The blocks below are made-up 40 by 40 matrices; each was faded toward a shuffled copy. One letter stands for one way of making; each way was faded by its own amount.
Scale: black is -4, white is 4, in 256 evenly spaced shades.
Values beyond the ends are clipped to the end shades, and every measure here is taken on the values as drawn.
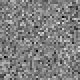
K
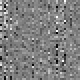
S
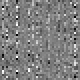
S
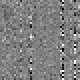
S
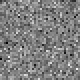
K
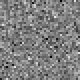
K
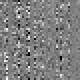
S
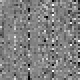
S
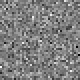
K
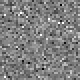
K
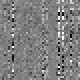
S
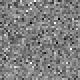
K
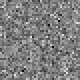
K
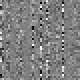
S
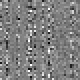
S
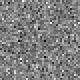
K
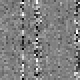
S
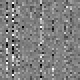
S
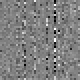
S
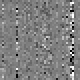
S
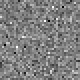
K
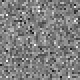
K
